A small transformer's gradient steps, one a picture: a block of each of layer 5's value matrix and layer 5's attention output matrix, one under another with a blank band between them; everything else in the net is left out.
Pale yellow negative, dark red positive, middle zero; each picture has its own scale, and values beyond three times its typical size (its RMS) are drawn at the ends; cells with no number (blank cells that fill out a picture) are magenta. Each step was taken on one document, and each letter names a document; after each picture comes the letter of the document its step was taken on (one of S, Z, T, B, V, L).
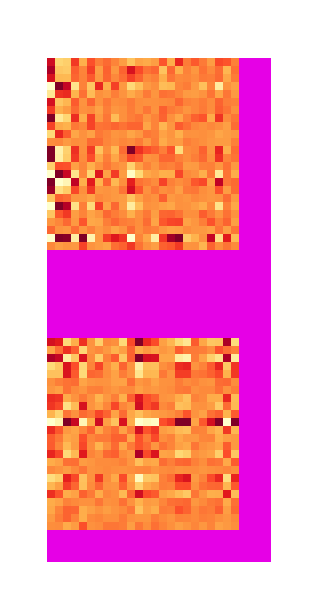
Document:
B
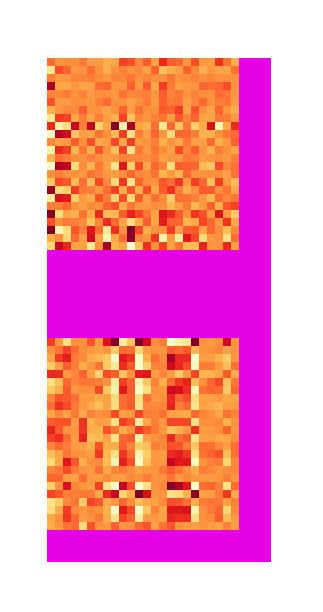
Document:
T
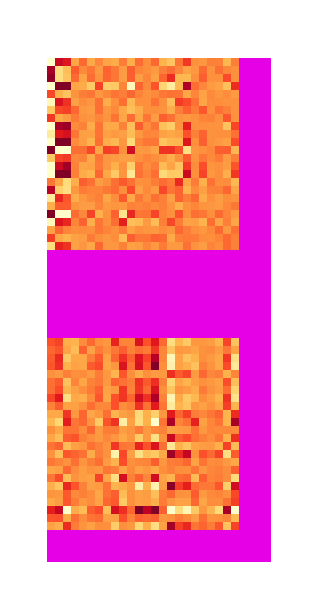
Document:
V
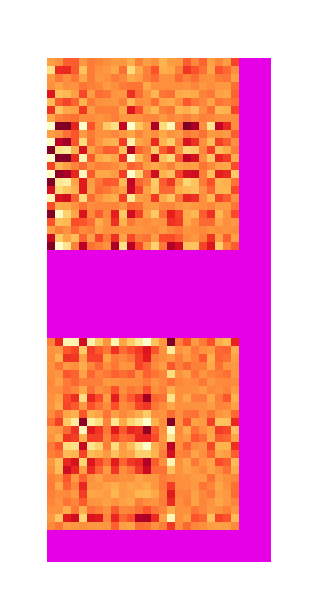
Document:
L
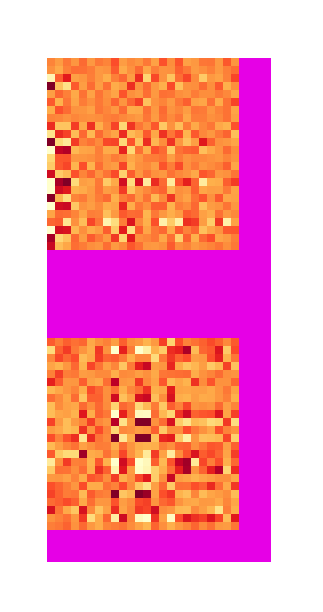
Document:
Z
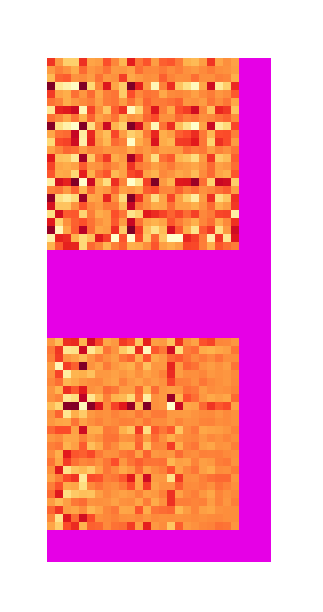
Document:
L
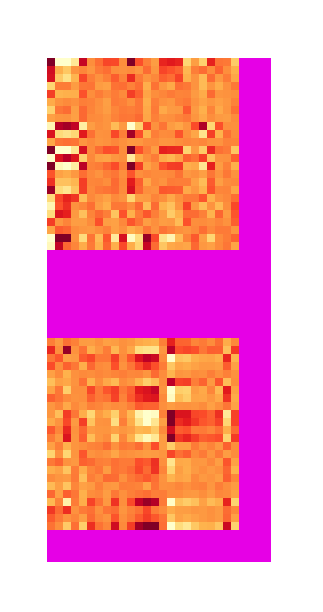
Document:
V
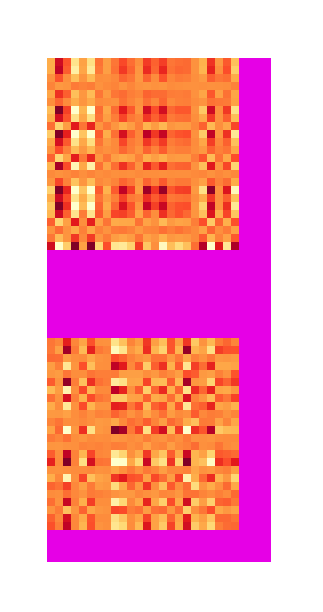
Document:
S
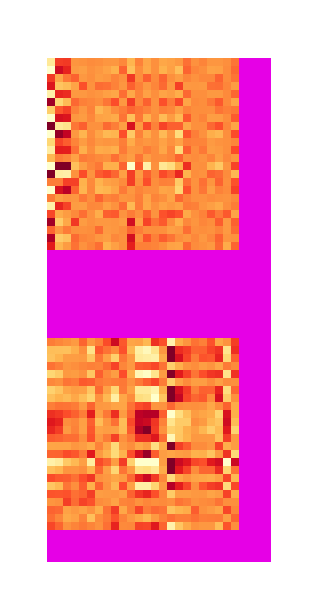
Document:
T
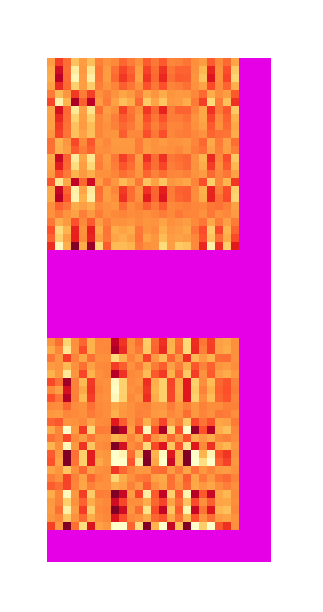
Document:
S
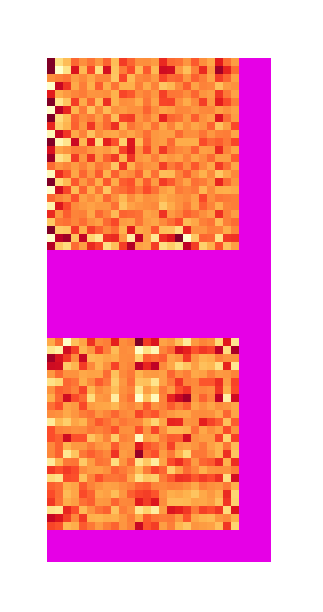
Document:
B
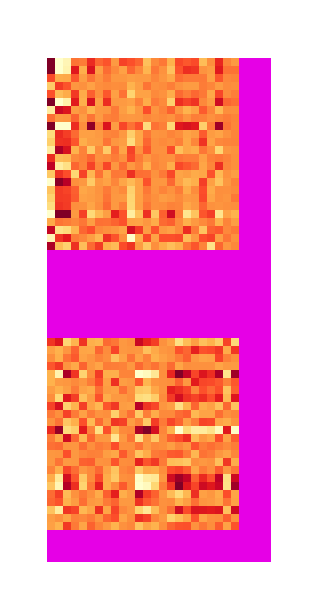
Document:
B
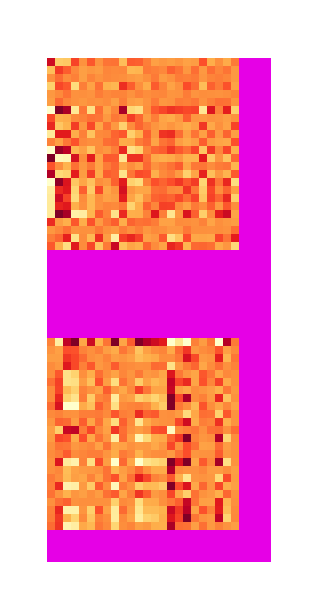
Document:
T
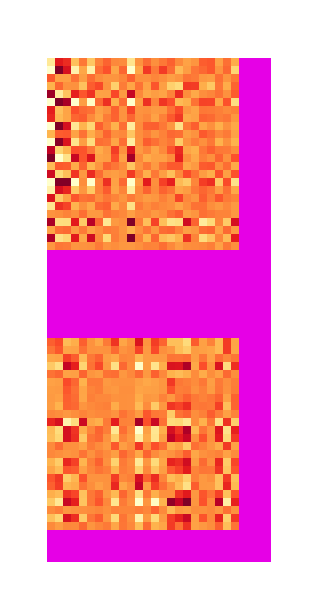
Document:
B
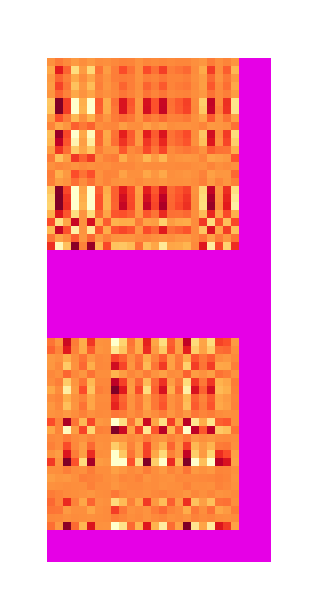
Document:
S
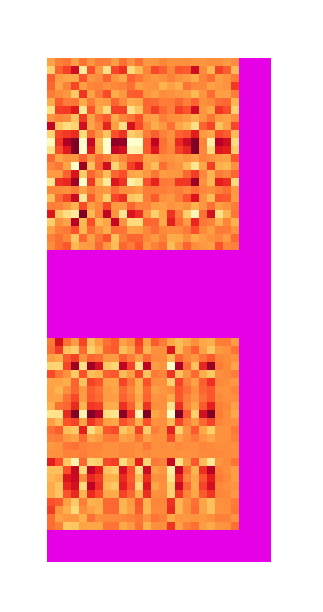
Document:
L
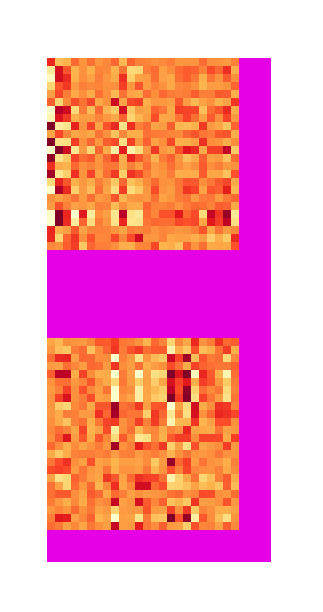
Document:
T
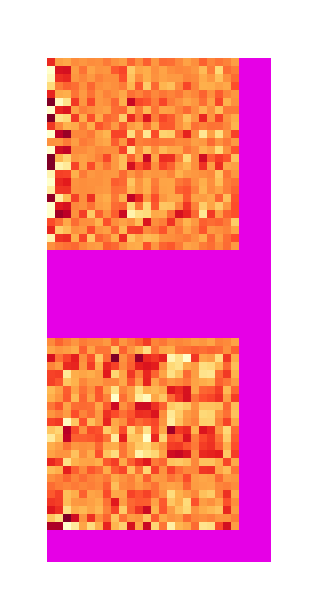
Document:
T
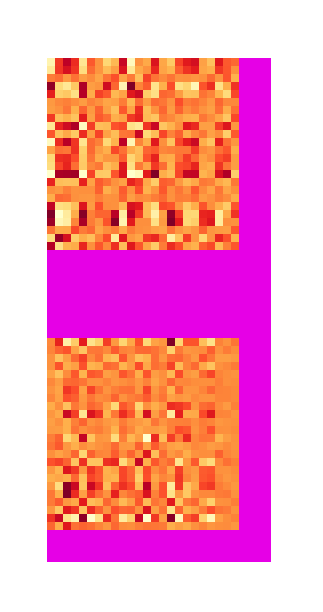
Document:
L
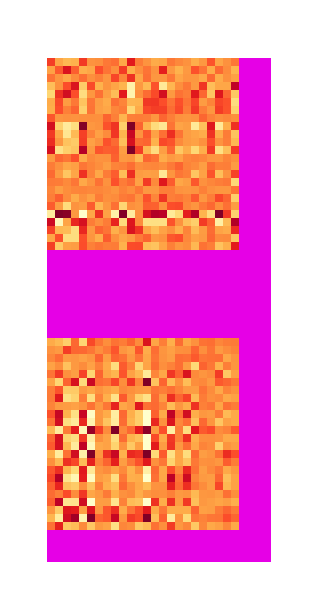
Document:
L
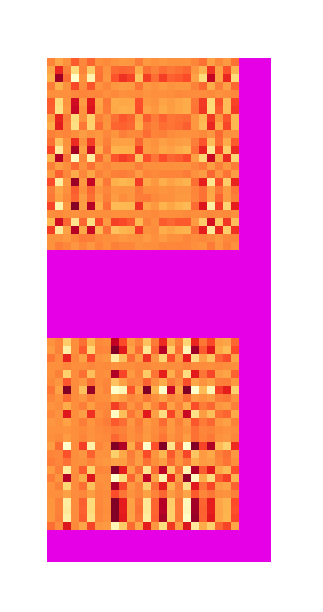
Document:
S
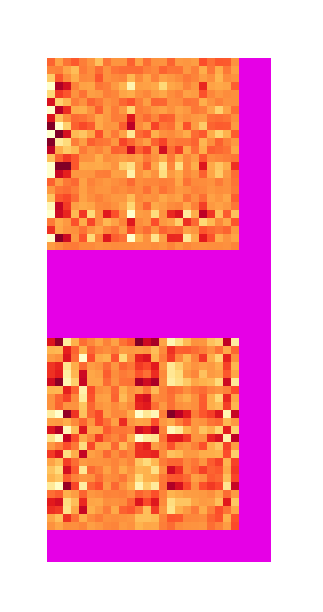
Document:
B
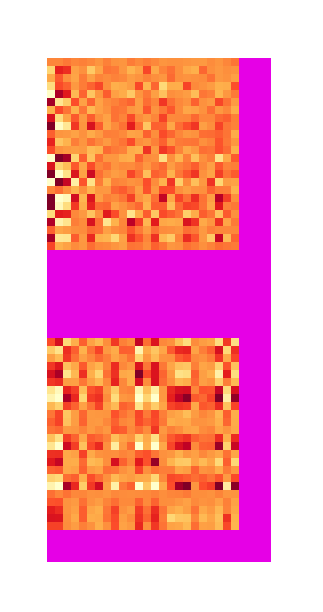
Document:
B
